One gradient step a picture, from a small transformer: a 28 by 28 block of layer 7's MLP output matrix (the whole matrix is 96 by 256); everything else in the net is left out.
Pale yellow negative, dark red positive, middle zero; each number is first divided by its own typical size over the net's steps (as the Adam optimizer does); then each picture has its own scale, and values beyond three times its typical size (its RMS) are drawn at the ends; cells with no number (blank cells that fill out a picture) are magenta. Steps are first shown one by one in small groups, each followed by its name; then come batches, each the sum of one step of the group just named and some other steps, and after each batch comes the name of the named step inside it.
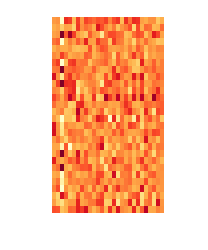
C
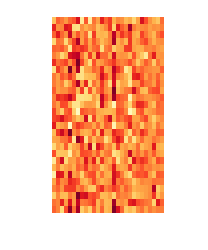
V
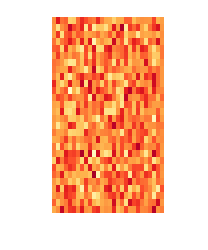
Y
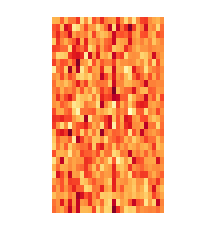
V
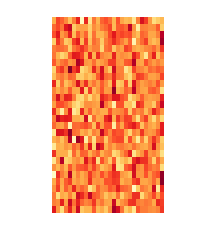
V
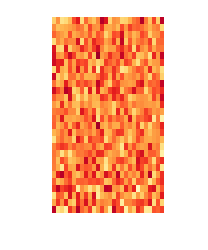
V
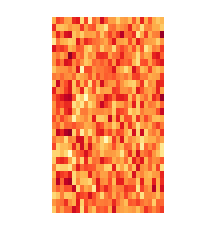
V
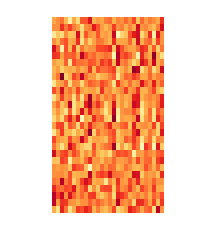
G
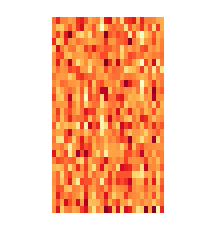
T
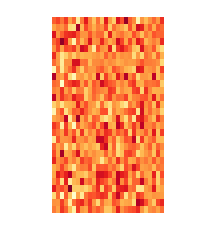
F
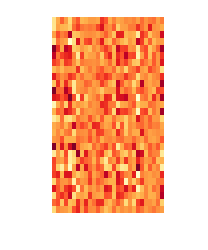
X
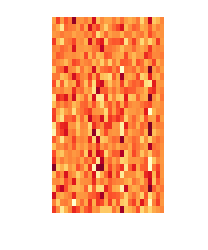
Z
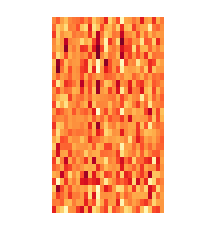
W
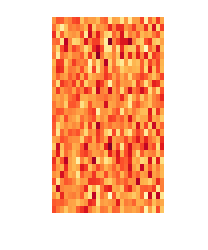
W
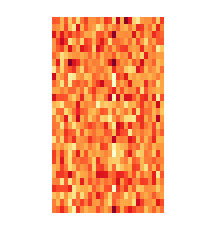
F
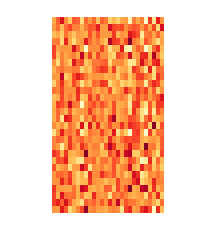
G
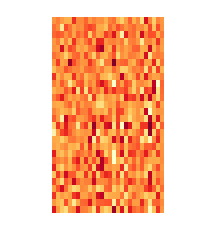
Z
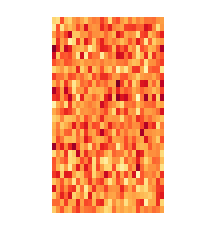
X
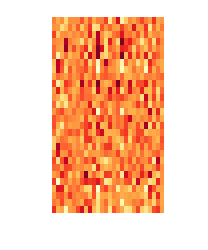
W
